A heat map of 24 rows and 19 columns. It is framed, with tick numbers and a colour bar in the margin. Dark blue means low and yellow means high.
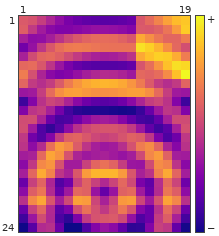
Odd patch: higher, in the top right. Rings: centred on the bottom middle. Ninth with the highest average: top right.
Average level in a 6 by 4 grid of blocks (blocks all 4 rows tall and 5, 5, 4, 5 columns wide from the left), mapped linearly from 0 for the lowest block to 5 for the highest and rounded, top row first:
1 1 2 5 / 2 1 2 5 / 1 0 0 1 / 1 2 2 1 / 2 2 2 2 / 1 1 1 1
